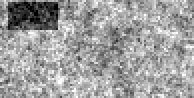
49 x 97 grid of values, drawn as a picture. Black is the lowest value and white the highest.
Ninth with the lowest average: top left. Stripes: none. Odd patch: lower, in the top left. Mirror symmetry: none. Average level on the scale: 60%. Grain: blotchy.
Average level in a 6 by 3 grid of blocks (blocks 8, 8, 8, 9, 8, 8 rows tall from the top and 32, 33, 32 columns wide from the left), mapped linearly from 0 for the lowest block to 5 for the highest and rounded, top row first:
055 / 144 / 545 / 545 / 545 / 555
